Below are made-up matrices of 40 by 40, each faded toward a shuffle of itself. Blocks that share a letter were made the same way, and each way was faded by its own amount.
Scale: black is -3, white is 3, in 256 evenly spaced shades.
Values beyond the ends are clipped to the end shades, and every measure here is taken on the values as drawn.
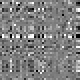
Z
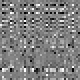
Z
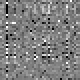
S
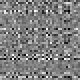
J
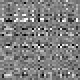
J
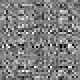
J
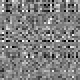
J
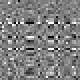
Z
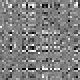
Z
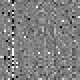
S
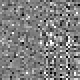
S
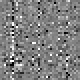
S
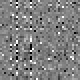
S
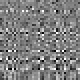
Z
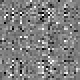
S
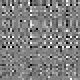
Z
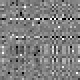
Z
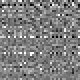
J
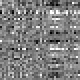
J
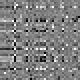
Z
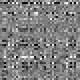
J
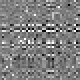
Z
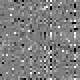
S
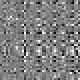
Z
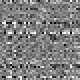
J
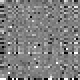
Z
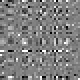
Z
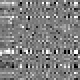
Z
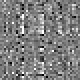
S
